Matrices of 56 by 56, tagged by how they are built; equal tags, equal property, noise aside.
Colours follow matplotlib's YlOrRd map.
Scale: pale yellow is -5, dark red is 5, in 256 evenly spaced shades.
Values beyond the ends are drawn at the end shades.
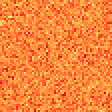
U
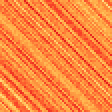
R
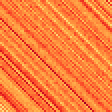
R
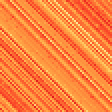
R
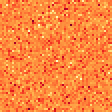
U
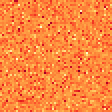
U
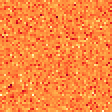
U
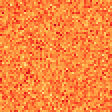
U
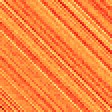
R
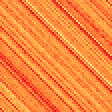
R
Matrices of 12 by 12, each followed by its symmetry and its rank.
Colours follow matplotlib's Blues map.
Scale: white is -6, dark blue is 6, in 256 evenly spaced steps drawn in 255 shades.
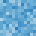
neither, full rank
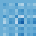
symmetric, rank one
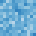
neither, full rank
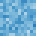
neither, full rank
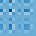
symmetric, rank one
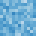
neither, full rank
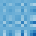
symmetric, rank one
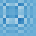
symmetric, rank one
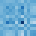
symmetric, rank two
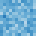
neither, full rank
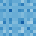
symmetric, rank two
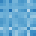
symmetric, rank two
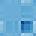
symmetric, rank one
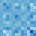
symmetric, rank two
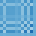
symmetric, rank one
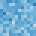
neither, full rank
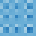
symmetric, rank one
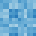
symmetric, rank two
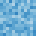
neither, full rank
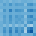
symmetric, rank two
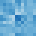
symmetric, rank two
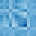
symmetric, rank two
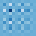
symmetric, rank one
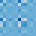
symmetric, rank one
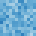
neither, full rank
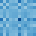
symmetric, rank two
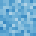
neither, full rank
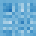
symmetric, rank two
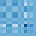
symmetric, rank one
